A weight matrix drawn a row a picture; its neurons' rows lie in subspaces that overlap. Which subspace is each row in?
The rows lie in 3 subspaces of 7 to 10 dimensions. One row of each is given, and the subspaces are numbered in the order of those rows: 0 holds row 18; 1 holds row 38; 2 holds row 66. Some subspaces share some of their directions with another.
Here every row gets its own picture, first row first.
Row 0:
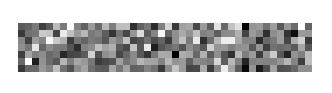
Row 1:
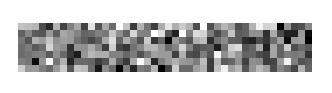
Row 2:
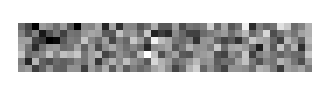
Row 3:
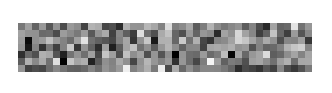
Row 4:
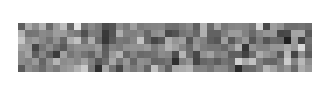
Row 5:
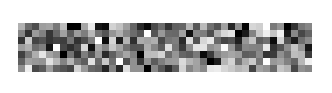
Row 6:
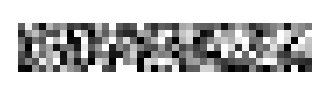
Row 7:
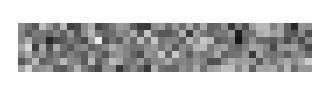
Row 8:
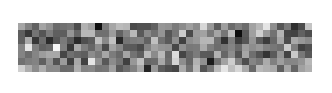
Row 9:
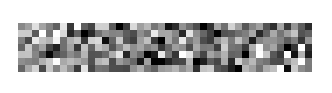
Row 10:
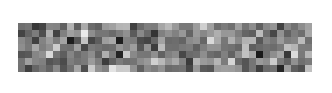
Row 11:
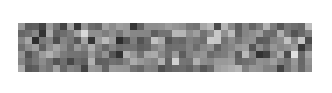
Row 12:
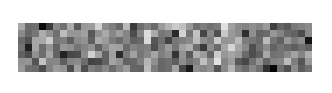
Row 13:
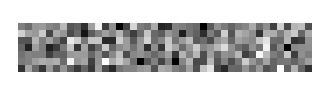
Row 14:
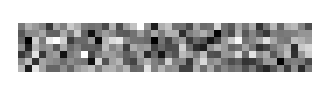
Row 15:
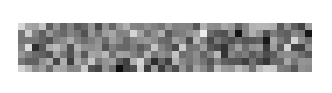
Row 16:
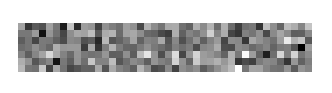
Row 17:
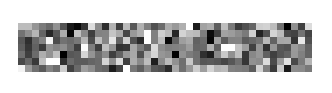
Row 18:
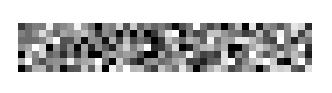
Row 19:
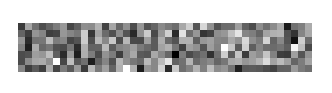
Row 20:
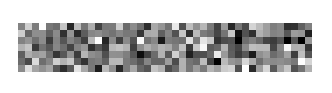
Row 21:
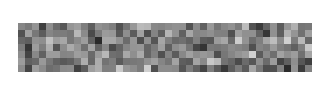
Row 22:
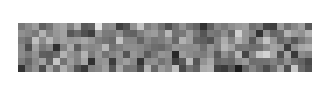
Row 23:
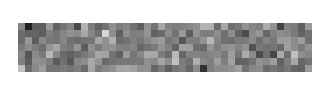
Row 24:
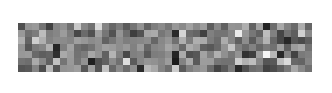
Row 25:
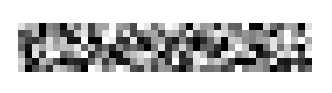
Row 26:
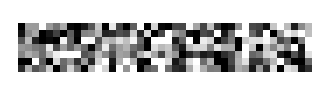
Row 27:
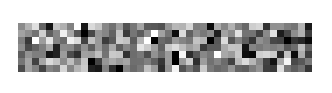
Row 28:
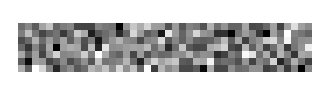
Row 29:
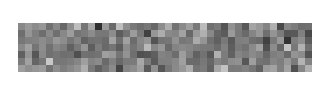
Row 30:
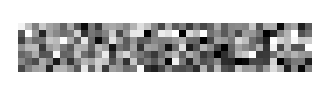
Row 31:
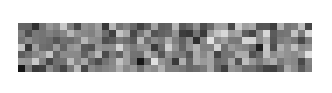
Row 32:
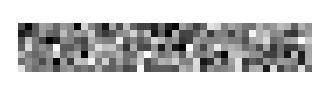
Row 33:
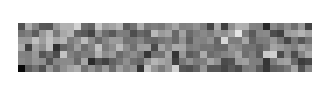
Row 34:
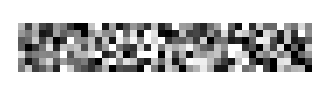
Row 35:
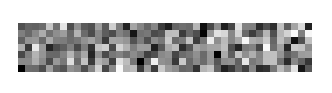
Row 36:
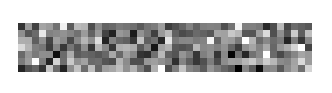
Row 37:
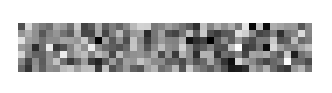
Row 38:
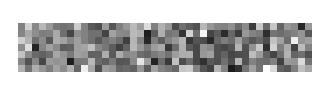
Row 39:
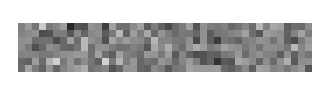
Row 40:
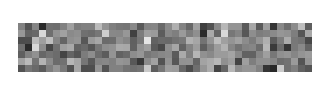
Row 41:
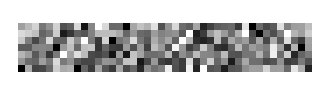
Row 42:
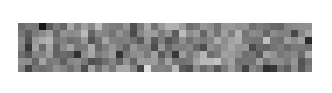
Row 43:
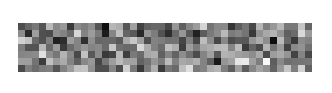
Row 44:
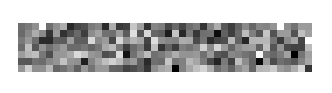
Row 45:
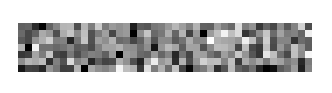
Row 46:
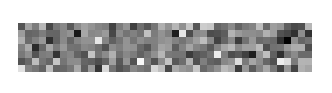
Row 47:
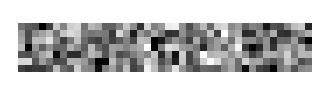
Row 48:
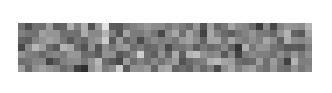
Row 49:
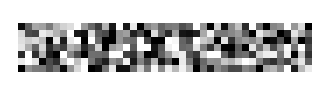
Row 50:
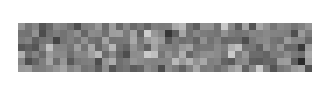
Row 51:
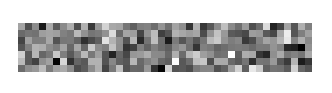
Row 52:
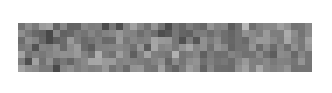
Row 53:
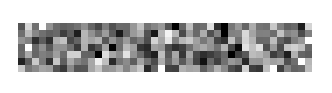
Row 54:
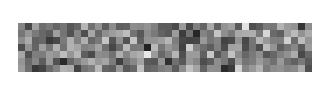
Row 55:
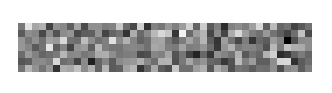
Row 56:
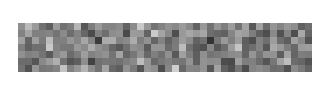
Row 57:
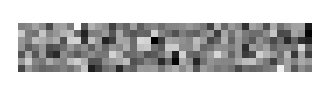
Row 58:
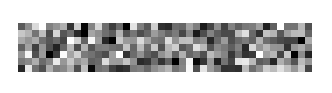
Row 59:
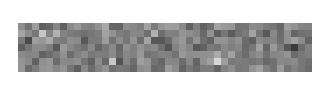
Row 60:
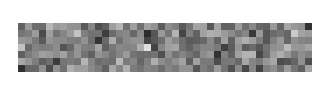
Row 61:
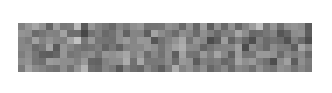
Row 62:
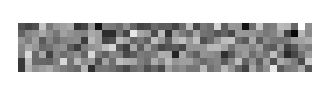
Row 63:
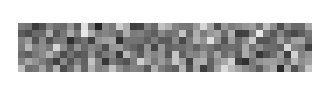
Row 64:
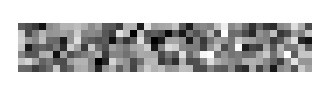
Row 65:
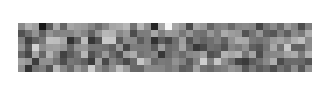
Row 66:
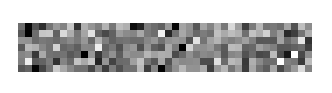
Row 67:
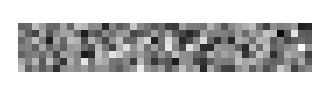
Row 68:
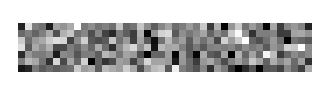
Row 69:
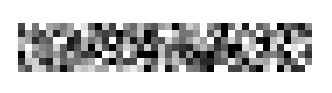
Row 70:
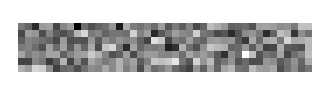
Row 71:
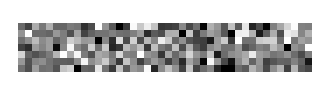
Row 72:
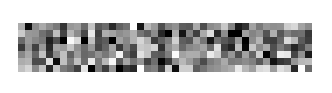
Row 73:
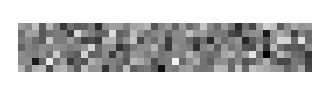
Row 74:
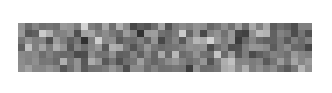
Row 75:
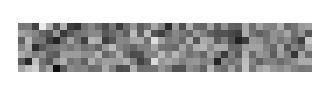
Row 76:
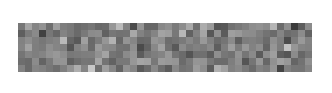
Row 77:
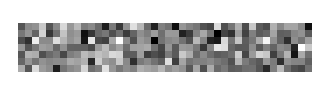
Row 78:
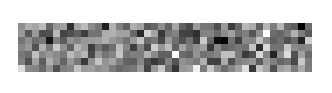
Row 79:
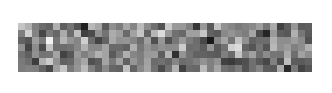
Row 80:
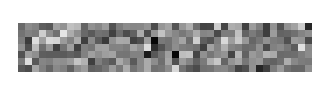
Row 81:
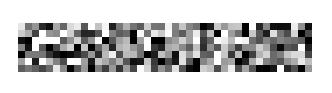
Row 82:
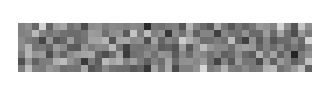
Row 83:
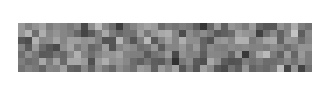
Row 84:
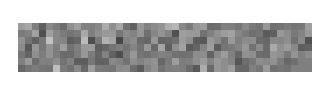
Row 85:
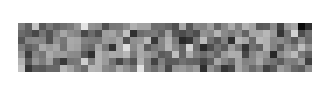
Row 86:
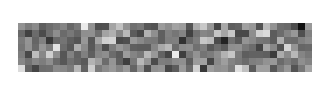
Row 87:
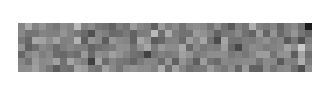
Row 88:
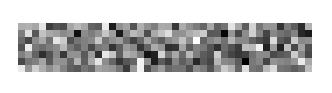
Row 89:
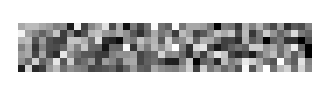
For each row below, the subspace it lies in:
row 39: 0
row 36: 1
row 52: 2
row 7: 2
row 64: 1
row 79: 0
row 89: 2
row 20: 2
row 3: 0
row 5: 0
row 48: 0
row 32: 2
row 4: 1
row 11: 2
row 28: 2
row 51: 0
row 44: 2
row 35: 0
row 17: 0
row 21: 2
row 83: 0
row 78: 2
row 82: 2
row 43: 0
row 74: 0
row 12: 0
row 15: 0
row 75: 2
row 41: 2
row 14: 2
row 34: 1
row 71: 2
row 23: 2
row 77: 2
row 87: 2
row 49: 0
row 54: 2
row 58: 2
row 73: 0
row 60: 0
